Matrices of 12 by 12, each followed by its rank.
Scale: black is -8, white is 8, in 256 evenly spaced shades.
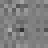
two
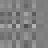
one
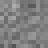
two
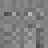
two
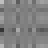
one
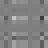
one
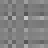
one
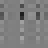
one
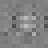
two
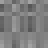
one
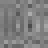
two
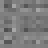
two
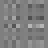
one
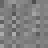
two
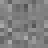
two
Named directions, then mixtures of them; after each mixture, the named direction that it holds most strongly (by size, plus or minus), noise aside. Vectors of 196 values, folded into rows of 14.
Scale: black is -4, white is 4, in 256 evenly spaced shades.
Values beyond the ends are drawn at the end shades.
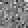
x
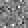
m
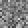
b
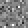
m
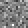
m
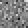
x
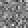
m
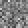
b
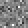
m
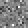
m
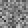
b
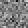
x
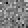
x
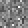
m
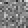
x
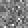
m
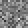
b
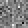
m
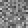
b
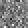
m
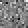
x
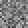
b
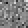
x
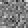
x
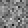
m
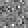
m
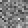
b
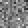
x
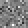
m
